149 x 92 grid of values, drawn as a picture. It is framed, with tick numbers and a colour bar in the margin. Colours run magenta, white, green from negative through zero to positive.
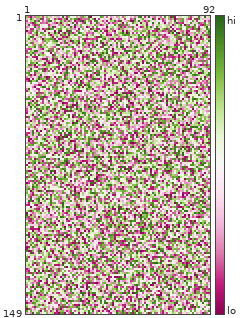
Grain: fine. Seam: none. Slope: none. Stripes: none. Average level on the scale: 50%. Histogram: flat.
